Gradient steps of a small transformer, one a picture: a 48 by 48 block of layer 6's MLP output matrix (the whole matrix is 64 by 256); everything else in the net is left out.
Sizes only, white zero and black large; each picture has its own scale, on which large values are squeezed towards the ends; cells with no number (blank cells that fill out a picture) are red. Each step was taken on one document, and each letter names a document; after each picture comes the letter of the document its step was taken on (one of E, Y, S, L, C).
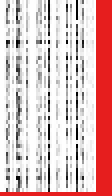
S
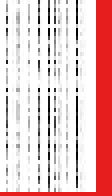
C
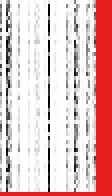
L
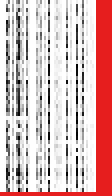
S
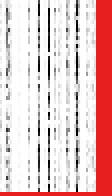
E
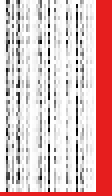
S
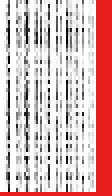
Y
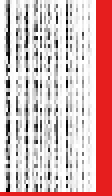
Y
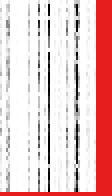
E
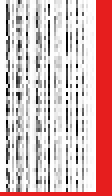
S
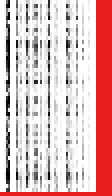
Y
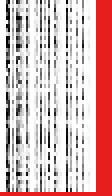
S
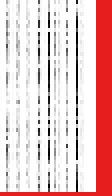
C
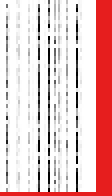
C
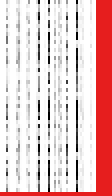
C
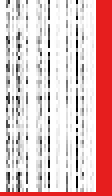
S
